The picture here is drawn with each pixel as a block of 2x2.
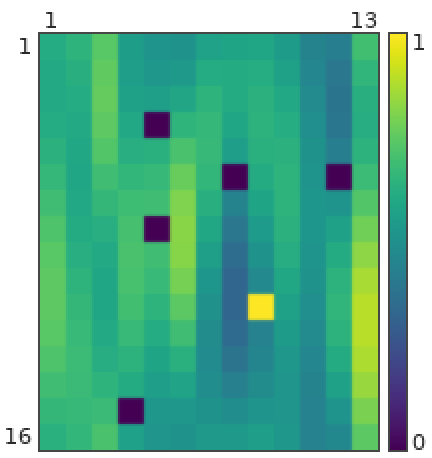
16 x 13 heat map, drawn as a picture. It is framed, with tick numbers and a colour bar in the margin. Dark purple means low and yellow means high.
Values change most from cell to cell in the centre. The values are skewed, with a long tail toward low values. Six lone cells stand out: one far higher and five far lower than their neighbours.
